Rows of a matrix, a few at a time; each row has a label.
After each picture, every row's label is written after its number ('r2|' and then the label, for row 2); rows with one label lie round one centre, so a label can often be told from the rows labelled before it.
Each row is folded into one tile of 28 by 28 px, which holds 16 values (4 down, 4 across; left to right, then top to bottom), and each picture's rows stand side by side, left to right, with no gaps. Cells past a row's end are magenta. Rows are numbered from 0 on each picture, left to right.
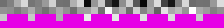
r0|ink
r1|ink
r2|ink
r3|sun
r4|sun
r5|sun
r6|sun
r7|ink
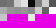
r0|ink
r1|sun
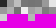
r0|sun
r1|ink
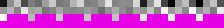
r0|sun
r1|ink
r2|ink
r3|ink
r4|ink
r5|sun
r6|sun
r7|sun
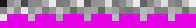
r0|sun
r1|ink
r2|ink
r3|ink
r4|ink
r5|ink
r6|ink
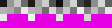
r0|sun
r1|sun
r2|sun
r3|sun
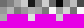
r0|ink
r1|sun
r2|sun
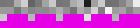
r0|ink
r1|ink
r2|ink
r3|sun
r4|ink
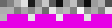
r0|ink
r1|sun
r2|sun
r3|sun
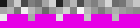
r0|sun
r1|ink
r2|sun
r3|ink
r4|ink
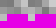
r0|ink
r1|ink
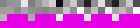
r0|ink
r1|ink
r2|sun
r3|sun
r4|sun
